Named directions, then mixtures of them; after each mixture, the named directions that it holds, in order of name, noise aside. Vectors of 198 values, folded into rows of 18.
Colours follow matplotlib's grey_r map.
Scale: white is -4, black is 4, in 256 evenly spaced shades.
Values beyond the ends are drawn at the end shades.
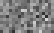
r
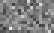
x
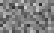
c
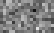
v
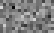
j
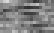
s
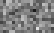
v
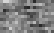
s, x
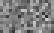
r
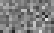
r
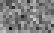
v, x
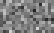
c, v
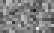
v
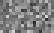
r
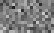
r, x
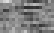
s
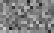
x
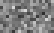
j, r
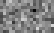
v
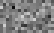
j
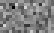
c, j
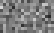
j, r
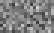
c, x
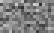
c, s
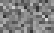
c, r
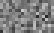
j, r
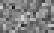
j, v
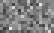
x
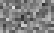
j, v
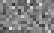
x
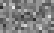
j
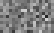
r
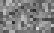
v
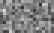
c, v
